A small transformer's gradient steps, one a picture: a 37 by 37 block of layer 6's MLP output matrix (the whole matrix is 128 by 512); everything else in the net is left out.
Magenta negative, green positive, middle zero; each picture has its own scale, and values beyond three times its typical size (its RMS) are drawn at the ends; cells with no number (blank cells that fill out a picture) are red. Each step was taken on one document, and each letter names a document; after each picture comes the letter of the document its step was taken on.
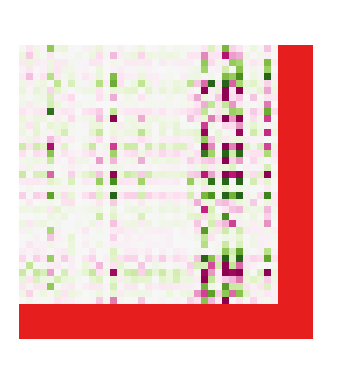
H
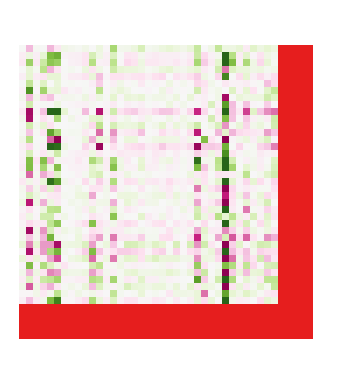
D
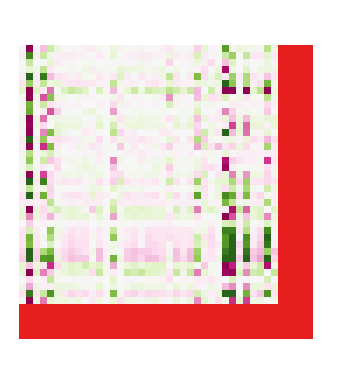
H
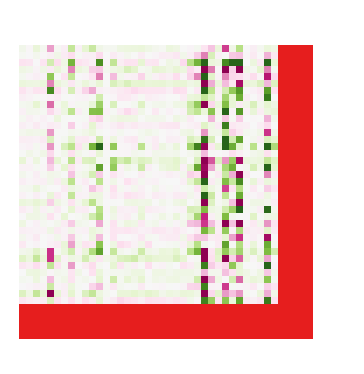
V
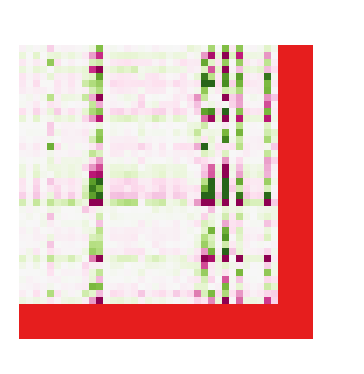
V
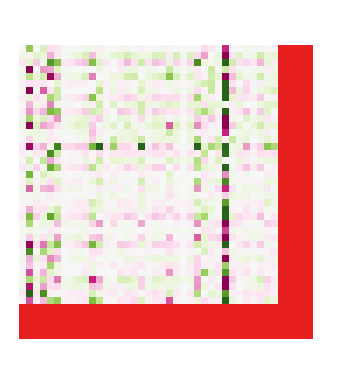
D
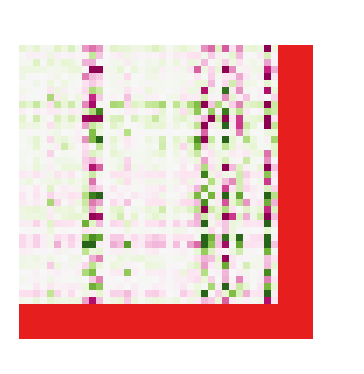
V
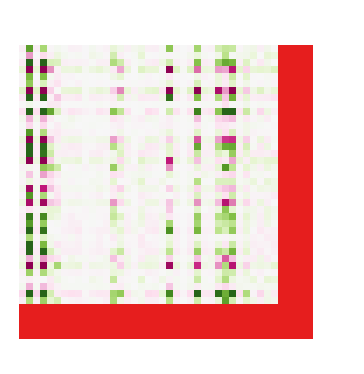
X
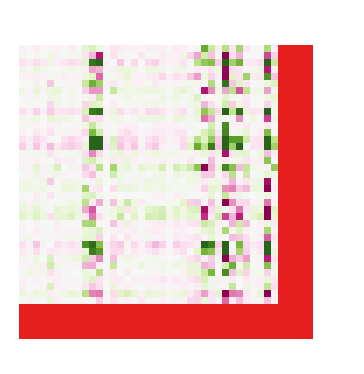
V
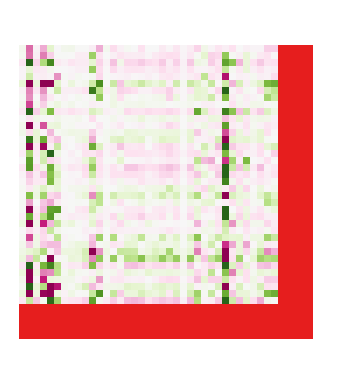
D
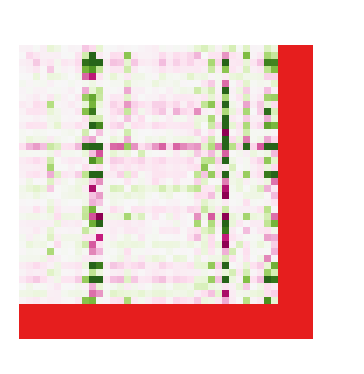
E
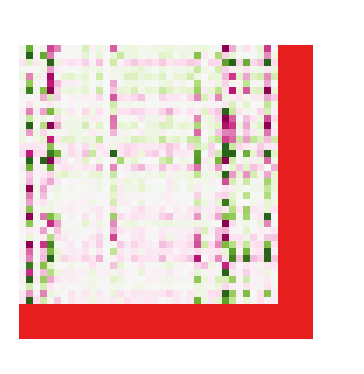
X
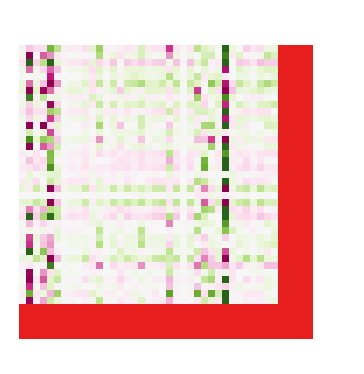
D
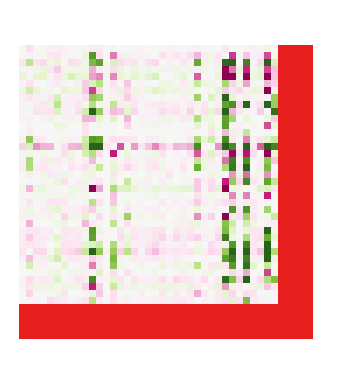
E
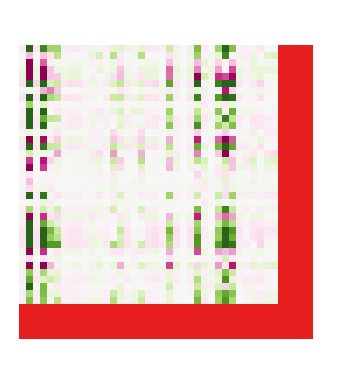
X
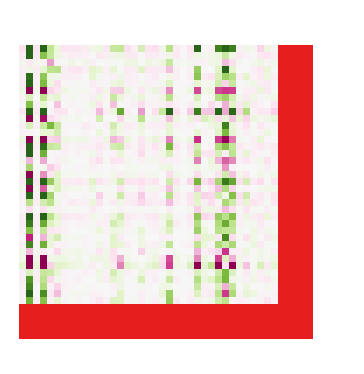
X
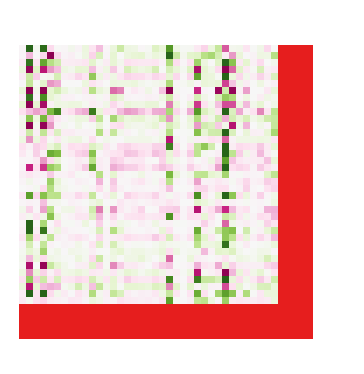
D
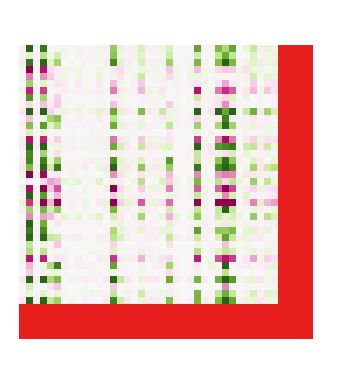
X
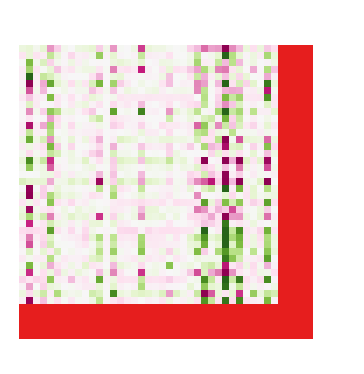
H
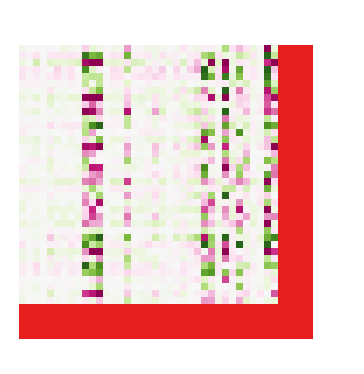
V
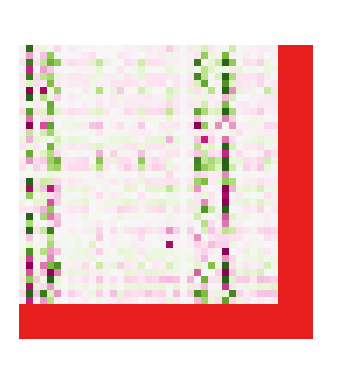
D
